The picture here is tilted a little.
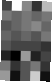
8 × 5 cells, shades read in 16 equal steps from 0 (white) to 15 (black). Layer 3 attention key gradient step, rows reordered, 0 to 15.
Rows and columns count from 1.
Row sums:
34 42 43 46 55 58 50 47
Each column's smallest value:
6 0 6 3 4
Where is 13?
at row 6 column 1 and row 6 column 4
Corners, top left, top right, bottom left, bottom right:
11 4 6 14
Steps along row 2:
up down up down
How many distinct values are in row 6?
4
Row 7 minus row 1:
-3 12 3 -4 8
